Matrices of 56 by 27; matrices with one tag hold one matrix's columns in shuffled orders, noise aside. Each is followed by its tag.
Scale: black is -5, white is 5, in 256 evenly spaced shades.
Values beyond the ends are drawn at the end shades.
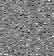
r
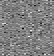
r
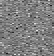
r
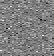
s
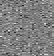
r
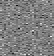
r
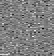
r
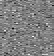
r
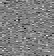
s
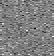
r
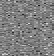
r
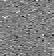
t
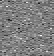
s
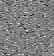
r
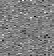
t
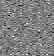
r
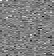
t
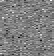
t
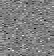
s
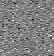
s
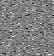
r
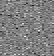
r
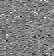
t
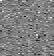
t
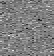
s
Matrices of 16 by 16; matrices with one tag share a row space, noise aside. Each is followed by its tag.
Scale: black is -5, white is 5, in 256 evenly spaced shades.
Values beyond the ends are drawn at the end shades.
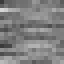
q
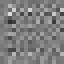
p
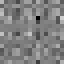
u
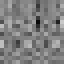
u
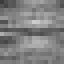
q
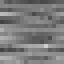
q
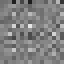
p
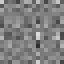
u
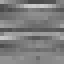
q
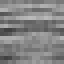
q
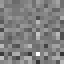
u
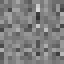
u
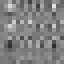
p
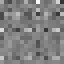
u
